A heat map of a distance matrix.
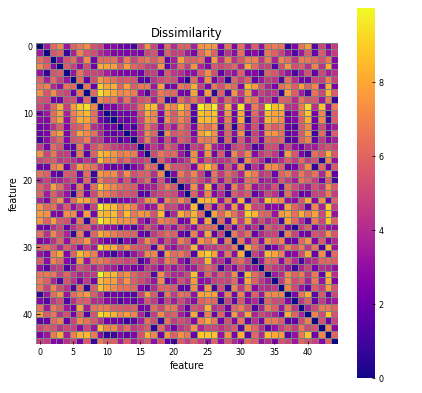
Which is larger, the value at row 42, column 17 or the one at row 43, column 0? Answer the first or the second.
the second
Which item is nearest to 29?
12
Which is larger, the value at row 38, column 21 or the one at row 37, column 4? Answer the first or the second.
the first
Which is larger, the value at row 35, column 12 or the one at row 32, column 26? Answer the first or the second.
the first
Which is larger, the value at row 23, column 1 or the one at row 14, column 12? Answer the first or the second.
the first
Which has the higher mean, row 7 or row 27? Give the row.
7
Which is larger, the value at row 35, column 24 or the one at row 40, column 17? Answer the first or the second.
the second
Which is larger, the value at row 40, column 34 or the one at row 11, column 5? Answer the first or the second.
the second
